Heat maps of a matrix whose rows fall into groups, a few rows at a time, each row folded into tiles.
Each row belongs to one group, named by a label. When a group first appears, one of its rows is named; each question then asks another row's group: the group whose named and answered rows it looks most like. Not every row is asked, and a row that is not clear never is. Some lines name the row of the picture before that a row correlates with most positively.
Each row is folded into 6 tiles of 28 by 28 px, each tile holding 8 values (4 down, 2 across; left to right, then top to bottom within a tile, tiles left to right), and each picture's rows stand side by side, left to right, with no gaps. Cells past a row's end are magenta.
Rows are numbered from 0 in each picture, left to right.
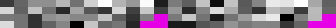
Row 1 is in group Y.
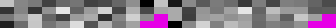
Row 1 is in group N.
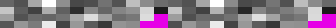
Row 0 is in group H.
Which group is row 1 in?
H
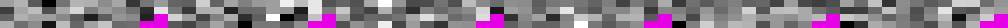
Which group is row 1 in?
Y
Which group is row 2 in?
H
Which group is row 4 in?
N
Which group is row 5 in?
Y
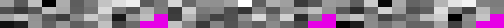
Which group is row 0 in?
Y
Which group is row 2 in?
Y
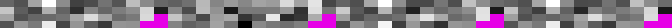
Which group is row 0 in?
H
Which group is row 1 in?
Y
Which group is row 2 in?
H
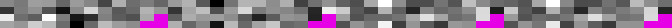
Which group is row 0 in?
Y
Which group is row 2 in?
H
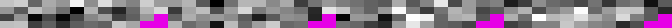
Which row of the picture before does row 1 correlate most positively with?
1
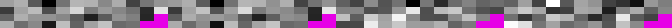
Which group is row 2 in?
N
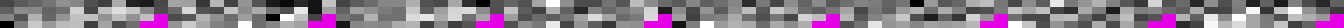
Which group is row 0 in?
N
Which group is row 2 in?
N
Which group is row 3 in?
H
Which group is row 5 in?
N
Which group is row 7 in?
N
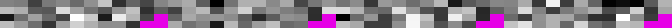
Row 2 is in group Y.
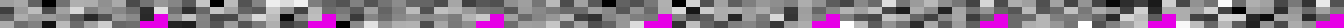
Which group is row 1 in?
Y
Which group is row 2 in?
N
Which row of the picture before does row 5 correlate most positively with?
3
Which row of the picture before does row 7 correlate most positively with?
3
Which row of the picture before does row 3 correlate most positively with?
3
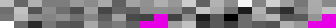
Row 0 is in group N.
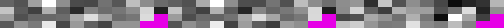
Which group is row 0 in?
H
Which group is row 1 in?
H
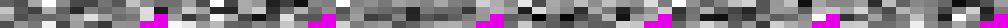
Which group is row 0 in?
H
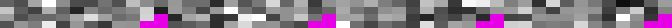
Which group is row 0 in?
H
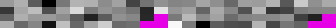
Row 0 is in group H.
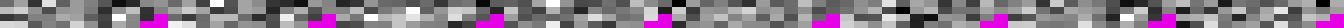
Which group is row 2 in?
N
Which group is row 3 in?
H
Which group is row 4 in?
N
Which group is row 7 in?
Y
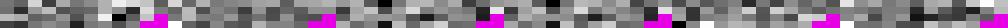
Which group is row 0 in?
Y
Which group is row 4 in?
N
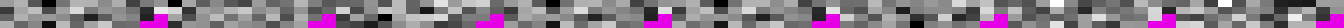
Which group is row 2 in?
Y
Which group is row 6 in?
H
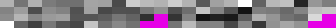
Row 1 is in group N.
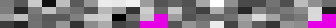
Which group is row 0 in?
Y
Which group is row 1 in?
H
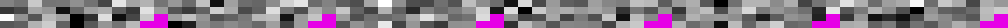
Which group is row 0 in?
Y
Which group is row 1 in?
Y
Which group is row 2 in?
H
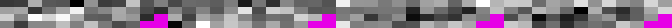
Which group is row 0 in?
N
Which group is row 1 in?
N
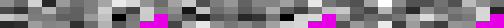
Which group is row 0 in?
Y
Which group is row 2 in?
H
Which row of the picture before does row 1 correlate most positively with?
2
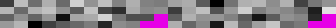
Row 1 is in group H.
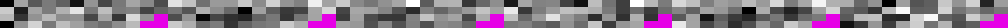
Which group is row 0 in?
N
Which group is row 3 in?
N
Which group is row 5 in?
Y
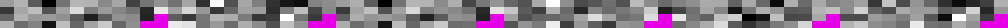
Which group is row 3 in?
H
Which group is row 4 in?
Y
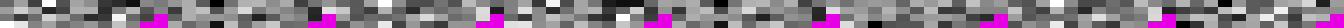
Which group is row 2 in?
H
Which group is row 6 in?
H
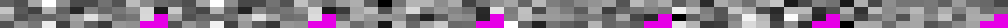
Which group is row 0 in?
H
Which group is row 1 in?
H
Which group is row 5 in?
N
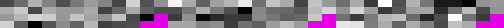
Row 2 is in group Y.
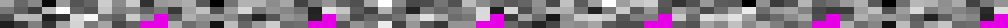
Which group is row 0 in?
Y
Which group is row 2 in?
H
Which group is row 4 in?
N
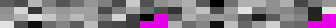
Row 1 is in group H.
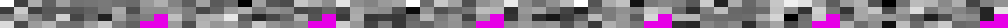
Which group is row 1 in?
N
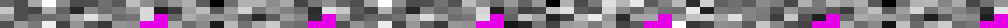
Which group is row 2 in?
H
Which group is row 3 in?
Y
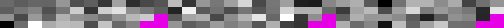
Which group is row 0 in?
N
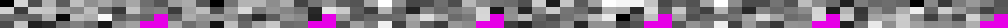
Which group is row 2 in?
H
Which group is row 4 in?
H
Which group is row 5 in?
N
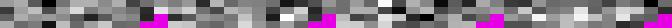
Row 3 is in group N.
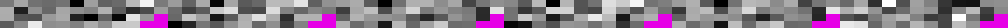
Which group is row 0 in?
N
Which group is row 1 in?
Y
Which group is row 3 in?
Y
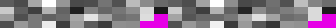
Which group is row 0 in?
H
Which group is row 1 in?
H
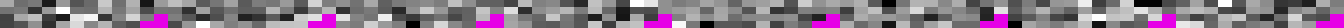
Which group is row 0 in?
Y
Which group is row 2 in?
Y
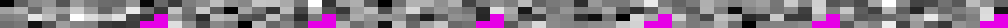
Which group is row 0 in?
N
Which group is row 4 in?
Y
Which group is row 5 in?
H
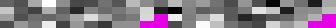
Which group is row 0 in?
H
